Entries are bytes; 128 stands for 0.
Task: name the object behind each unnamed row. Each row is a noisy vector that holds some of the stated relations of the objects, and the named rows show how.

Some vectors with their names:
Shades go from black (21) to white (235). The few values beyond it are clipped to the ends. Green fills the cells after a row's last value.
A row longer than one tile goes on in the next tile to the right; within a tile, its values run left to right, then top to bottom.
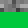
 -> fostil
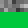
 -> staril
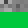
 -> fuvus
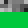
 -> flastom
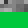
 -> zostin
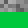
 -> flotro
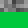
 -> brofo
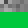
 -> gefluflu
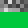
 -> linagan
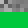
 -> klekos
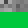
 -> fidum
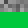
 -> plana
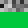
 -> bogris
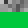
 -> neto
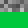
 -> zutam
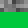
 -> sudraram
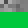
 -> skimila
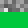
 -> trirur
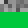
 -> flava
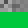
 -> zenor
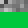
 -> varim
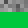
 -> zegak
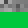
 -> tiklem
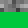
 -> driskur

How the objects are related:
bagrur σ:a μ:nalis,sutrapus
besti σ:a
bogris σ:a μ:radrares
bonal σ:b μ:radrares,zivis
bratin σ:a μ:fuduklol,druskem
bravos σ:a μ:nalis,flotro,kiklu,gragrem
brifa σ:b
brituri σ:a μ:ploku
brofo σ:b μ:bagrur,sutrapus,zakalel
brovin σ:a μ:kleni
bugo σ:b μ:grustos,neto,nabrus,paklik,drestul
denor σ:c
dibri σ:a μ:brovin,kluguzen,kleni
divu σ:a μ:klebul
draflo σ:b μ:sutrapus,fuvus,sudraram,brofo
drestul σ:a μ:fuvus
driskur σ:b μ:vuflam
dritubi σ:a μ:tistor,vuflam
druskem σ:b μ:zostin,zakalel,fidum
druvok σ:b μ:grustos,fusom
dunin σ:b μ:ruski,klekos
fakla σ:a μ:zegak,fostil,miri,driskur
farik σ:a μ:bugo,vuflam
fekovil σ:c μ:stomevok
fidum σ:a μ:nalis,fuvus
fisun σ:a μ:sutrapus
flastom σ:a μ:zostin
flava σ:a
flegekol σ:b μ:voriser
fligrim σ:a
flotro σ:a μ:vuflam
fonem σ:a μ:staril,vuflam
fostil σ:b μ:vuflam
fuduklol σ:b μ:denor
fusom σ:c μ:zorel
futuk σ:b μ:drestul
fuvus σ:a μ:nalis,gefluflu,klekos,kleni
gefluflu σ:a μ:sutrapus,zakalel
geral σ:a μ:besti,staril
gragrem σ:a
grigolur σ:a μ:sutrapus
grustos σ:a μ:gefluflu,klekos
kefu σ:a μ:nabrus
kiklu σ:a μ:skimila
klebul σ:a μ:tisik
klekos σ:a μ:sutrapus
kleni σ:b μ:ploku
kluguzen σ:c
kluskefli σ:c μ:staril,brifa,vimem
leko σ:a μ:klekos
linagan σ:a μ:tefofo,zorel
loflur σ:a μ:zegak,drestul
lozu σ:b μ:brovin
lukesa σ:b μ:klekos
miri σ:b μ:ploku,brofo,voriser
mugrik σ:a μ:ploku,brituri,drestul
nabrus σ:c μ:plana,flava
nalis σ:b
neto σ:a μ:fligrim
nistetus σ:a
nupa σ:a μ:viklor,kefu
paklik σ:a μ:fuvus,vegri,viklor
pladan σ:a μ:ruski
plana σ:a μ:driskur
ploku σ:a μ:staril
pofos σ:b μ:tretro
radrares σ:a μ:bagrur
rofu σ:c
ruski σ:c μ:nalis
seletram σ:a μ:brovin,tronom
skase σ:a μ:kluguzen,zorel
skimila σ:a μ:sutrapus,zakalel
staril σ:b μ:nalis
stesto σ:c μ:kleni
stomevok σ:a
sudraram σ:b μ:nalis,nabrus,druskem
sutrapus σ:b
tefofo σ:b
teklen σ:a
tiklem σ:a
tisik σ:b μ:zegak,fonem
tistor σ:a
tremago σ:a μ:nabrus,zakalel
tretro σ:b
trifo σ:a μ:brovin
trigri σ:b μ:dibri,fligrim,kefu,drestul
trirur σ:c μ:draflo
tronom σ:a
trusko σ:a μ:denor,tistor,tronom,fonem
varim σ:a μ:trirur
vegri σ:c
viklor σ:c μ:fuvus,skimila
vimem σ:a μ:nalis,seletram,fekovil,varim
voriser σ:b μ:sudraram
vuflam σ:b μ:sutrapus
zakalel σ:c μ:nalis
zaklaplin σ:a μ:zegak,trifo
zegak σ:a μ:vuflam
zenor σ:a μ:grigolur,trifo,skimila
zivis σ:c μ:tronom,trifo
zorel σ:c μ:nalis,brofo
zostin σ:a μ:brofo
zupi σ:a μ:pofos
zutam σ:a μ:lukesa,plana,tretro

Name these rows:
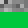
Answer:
seletram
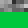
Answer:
dunin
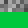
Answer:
bratin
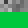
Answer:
nupa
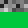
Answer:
geral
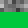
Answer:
bugo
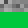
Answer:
trifo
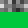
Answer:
futuk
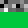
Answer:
besti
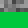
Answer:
druskem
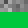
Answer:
fakla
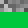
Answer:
leko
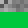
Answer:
bagrur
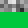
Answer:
gragrem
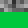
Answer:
druvok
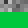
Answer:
mugrik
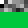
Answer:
stomevok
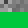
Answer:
tremago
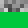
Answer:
vegri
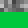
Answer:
kleni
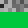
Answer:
radrares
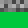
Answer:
fuduklol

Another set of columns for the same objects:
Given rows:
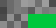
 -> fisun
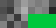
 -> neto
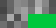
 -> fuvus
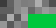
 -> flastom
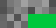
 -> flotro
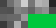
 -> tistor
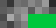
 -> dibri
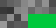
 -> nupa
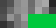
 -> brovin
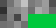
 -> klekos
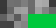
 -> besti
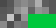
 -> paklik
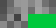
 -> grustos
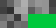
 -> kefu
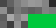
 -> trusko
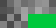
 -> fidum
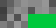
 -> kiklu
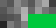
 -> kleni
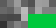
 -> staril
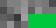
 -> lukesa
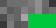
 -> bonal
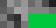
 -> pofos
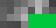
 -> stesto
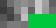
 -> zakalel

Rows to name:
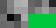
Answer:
tretro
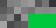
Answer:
zutam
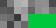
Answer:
plana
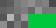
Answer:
zenor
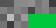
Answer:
zaklaplin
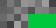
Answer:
divu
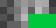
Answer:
kluguzen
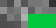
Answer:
lozu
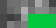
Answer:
tefofo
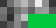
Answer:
denor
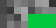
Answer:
voriser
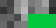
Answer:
fligrim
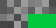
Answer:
klebul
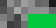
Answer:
zupi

